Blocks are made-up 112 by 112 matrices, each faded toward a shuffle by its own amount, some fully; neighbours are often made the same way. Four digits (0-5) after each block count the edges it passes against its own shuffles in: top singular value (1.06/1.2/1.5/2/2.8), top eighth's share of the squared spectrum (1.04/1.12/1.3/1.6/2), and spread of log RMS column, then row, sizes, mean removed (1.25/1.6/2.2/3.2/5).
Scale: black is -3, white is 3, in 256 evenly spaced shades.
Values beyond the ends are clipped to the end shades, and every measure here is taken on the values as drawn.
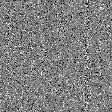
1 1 2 0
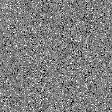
1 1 2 0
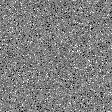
0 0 0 0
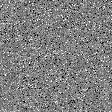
0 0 0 0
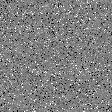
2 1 0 0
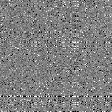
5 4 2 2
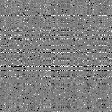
5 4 2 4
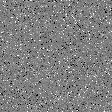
2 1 0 0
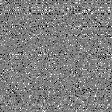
4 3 1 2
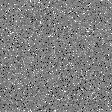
2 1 0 0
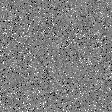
1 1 0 0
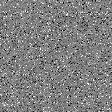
3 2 0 1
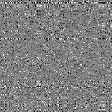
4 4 2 3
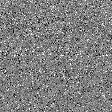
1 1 0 2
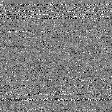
2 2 0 4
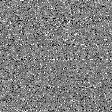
1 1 0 3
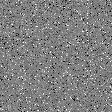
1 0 0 0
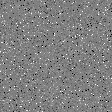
0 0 0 0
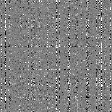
3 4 4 3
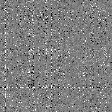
2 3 3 2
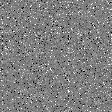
1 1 1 0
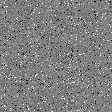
0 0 0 0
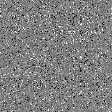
1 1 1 1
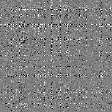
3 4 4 4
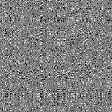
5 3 2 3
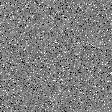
2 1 0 0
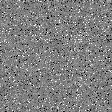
3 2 0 1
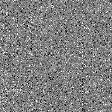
1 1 2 1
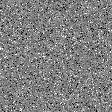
2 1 0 0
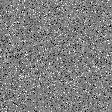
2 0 0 0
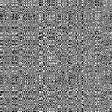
5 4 4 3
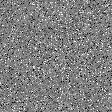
0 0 0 0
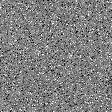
0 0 0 0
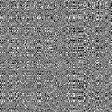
5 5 4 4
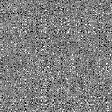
4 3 2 2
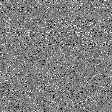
1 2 0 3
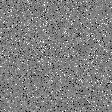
2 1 0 0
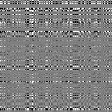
5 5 4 5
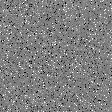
0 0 0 0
